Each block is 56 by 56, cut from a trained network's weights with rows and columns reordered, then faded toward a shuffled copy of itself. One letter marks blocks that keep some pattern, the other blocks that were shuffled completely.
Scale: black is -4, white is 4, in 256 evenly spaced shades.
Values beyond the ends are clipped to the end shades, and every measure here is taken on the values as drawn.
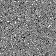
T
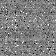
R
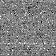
R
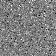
T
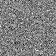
T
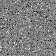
T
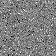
T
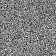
T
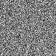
T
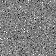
T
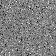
T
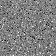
T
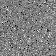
T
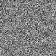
R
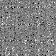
R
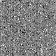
R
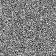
T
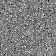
T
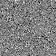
T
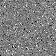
T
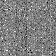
R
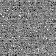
R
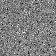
T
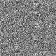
R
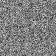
T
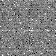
R
